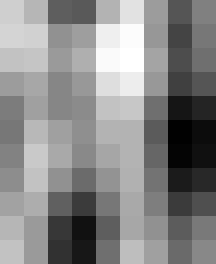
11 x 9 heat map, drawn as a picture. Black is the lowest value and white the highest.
Ninth with the highest average: top middle. Calmest part: centre. Ninth with the lowest average: middle right. Stripes: upright, repeating 2 times.
